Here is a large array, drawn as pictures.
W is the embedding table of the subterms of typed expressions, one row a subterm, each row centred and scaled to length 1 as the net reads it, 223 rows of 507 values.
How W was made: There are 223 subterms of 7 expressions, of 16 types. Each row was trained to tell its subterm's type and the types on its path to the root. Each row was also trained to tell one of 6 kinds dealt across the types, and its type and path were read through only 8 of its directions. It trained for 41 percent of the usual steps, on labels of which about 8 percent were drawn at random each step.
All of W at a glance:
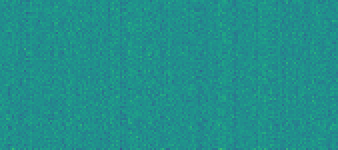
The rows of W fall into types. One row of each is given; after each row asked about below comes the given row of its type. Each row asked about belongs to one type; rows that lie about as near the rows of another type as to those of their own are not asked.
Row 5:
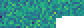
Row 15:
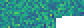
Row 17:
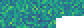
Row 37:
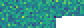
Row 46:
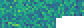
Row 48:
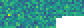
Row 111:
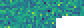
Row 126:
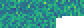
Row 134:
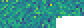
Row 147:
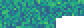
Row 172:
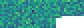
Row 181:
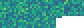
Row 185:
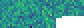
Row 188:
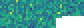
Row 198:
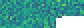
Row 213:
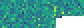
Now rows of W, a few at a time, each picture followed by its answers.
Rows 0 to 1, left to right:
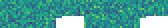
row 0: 37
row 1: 126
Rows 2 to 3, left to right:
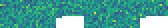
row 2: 111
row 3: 172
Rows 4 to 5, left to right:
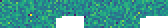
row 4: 185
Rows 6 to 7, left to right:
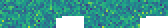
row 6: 188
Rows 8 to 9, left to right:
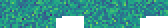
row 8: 126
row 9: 172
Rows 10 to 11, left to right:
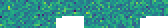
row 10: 134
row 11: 198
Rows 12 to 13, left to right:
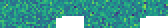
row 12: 17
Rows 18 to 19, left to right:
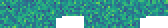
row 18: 111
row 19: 15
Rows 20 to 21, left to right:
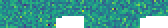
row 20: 198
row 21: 188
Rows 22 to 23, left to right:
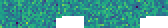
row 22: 46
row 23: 15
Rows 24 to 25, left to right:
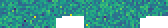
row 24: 126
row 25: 185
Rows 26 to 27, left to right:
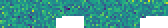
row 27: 213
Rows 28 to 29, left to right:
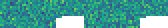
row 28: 17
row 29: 48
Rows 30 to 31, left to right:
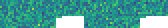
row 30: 48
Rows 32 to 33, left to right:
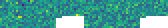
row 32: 126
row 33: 17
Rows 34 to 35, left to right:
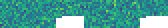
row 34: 172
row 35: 181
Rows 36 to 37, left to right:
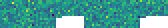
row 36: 46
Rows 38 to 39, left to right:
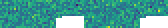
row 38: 147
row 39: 147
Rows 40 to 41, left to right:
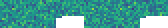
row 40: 37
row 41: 181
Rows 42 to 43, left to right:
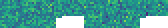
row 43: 147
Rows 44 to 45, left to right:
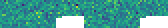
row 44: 134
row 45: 181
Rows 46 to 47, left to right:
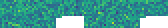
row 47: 172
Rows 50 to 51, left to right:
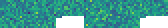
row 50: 126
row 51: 126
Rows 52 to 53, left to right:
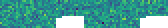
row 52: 185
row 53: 111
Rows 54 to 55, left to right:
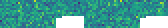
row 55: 188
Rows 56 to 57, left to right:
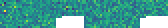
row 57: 37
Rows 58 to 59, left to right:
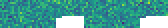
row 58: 5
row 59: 213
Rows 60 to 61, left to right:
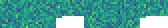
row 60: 37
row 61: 48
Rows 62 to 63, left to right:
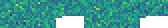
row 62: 198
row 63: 37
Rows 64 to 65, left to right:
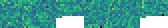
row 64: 15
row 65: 198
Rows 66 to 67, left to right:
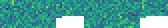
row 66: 37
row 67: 134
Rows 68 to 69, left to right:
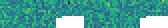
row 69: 185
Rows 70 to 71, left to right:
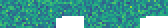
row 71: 48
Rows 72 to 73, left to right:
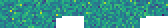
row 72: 37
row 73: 181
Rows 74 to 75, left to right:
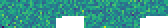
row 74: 46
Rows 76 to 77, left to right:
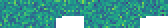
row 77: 181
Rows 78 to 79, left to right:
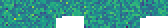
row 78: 188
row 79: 181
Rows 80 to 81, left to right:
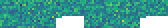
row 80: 147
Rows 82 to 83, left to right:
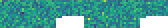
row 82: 181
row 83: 111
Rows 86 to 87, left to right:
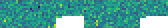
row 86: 134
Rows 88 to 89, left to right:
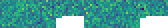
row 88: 185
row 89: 147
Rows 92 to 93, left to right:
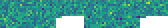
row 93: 37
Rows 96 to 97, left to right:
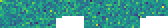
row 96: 46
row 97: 147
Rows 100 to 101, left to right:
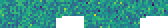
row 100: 46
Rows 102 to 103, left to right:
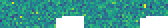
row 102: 5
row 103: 198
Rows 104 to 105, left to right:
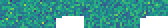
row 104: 185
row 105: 126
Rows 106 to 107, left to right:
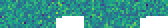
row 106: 134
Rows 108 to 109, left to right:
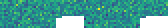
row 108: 172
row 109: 213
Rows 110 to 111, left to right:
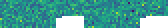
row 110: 126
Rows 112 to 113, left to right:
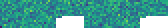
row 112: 37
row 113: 147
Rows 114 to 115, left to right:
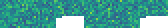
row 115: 213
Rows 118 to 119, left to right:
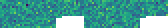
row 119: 15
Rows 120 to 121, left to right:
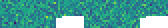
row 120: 46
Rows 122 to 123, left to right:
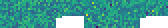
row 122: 198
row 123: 46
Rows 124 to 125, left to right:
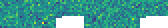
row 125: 172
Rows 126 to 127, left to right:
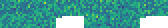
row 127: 188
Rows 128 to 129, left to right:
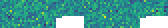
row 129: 188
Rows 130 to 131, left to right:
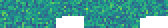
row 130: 188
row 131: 5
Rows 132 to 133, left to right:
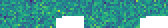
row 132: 111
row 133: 48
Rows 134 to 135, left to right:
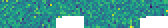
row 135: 198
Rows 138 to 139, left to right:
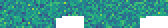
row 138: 188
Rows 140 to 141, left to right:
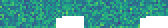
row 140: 48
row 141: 48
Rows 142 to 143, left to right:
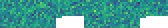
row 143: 111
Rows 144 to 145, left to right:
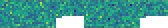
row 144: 15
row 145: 172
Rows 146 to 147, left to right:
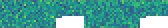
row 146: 213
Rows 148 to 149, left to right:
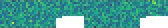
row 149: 111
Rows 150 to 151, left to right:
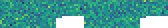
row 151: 198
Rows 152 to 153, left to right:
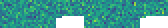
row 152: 37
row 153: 134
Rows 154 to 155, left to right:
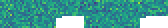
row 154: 17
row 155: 213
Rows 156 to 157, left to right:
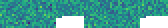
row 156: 181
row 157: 126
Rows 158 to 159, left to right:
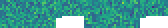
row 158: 126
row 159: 46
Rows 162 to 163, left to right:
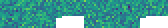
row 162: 185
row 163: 17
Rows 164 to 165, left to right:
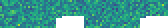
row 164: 48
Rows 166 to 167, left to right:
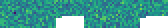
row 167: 126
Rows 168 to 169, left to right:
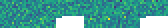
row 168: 172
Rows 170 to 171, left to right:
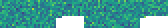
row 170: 181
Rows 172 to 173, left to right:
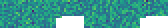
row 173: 188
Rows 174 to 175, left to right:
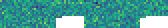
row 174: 147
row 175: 134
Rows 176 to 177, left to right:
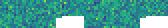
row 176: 188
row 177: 185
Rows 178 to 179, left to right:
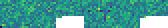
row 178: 185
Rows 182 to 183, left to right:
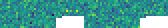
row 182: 198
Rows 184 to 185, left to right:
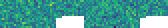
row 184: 185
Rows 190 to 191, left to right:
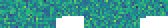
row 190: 46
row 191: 126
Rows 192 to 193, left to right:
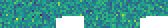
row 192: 134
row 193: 48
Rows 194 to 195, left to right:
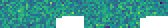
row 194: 111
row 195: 111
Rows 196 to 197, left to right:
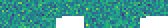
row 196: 172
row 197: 181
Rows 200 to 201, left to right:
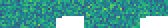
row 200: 147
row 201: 147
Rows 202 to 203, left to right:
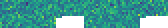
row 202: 126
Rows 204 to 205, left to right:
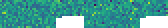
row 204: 147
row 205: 5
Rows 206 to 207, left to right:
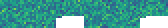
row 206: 37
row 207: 48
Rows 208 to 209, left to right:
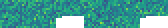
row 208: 147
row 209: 147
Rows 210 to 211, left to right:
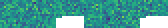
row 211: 185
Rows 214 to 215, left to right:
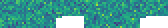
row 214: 188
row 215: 37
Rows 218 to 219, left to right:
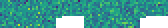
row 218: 5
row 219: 181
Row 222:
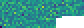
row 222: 172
